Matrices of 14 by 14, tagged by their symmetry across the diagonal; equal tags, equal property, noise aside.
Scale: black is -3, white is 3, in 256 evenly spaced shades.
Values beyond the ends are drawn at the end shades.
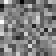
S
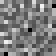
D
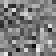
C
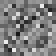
D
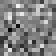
C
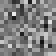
C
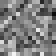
S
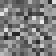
C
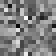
S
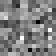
S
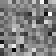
S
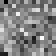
C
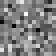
S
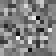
S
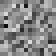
D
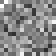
D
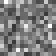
C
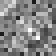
D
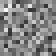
D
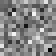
D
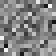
D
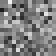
S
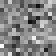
C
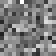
C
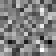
S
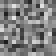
S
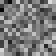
D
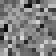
D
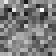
C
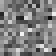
C
